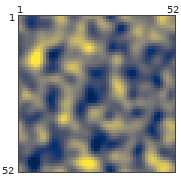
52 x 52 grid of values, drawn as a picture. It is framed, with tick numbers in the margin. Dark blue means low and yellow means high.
Mirror symmetry: none. Histogram: bell-shaped. Slope: none. Odd rows or columns: none. Lone odd cells: none. Grain: blotchy.
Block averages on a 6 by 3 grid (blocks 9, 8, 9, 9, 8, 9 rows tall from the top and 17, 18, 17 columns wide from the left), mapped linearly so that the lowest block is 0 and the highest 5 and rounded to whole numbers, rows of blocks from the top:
335
441
321
322
323
044
